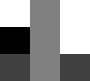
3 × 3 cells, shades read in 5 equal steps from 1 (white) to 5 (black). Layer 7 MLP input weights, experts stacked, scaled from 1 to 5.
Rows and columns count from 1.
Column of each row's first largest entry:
2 1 1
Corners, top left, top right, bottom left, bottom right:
1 1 4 4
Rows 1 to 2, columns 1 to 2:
1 3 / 5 3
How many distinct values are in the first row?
2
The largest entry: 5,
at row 2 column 1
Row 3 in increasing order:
3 4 4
